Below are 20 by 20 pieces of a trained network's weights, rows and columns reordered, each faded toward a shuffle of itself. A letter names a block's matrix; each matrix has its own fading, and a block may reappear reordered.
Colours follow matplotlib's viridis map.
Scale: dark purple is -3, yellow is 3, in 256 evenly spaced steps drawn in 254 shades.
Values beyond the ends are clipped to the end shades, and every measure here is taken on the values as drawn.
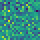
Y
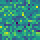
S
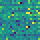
S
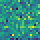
S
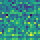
S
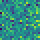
Y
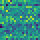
S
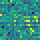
S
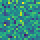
Y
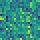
Y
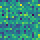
Y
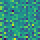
Y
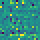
S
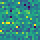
S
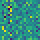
Y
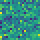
S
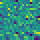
Y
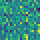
Y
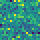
S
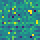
S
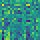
Y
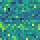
S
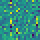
Y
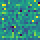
S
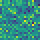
Y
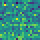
S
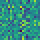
Y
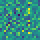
Y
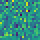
Y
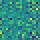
Y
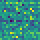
S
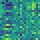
Y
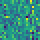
Y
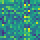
Y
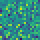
Y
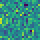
Y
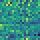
S
